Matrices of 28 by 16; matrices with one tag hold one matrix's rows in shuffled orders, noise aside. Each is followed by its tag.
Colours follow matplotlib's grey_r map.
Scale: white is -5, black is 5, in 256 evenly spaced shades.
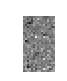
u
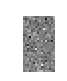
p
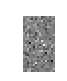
p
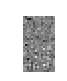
u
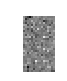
u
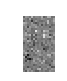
u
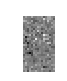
u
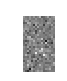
p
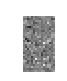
u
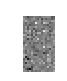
u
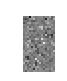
p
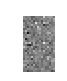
u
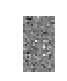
u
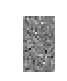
p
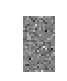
p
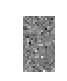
p
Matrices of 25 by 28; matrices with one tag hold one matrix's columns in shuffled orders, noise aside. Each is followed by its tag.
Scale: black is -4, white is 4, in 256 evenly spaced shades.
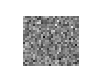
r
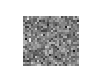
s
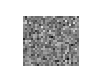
r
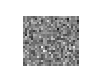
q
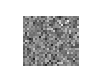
r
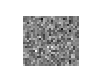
q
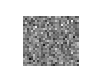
r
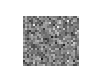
r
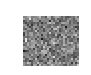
s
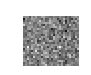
q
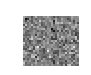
q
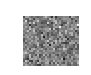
r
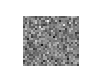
r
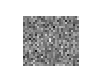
s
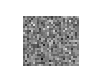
r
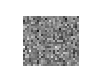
q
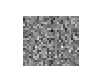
q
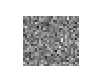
s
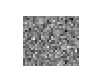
q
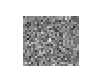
s
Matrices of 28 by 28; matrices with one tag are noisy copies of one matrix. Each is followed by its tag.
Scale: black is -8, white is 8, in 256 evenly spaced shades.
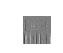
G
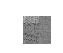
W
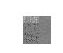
W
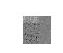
W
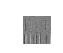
G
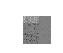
W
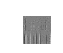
G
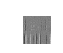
G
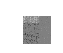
W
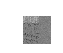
W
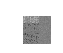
W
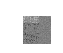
W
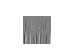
G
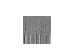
G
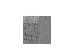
W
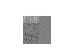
W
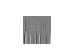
G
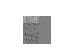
W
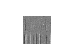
G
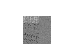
W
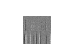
G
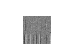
G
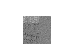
W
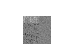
W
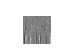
G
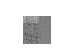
W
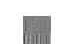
G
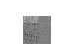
W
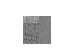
W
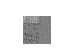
W
